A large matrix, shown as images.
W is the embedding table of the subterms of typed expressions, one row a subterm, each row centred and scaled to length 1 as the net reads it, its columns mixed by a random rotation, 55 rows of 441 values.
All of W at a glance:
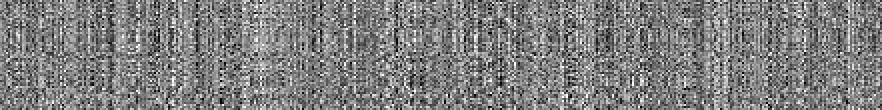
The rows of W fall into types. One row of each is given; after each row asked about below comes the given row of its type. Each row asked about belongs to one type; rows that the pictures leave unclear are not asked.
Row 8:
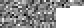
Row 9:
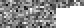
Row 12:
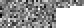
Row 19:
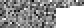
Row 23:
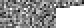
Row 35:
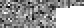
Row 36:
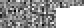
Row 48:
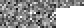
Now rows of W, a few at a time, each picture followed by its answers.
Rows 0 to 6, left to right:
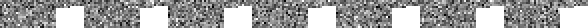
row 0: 35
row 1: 19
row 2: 12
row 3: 19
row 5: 8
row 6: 36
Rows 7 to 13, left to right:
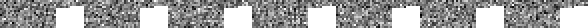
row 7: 19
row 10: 36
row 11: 35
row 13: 35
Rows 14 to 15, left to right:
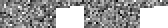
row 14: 23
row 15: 19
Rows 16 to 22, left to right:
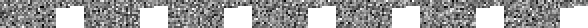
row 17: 36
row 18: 23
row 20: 19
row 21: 9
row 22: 12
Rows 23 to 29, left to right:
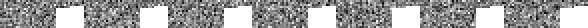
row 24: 12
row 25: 19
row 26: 23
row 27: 36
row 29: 35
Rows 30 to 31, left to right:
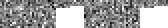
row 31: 36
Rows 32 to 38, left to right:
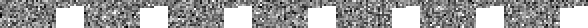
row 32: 12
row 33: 48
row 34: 12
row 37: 23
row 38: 35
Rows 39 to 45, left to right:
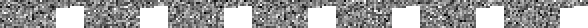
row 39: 35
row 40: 9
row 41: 35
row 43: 36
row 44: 8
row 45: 19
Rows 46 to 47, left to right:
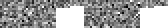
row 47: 48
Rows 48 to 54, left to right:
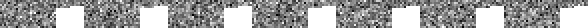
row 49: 36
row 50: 8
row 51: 8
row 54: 12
